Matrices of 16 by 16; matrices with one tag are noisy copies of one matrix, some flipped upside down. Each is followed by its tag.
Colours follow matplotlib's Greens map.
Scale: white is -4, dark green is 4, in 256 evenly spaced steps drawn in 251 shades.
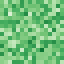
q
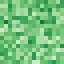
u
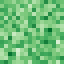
u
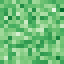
u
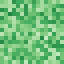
q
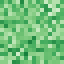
q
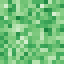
u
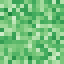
q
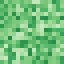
u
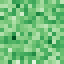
q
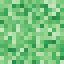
q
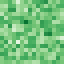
u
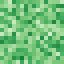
q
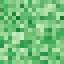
u
